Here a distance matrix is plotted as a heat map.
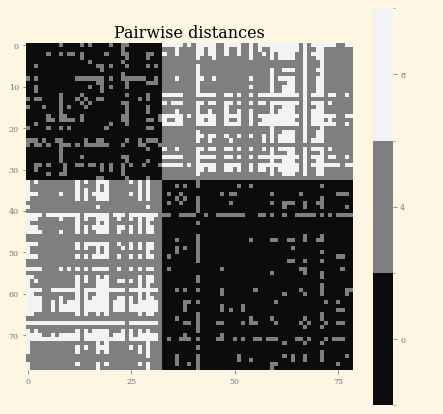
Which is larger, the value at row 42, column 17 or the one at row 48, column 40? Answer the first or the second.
the first
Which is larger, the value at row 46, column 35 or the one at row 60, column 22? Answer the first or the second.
the second
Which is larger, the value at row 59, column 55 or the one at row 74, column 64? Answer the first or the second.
the first
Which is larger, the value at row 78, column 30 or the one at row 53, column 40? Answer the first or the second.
the first
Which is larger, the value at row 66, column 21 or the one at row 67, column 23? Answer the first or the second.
the second
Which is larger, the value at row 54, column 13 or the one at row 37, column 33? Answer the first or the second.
the first
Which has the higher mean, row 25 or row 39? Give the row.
25
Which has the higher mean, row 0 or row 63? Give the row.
0
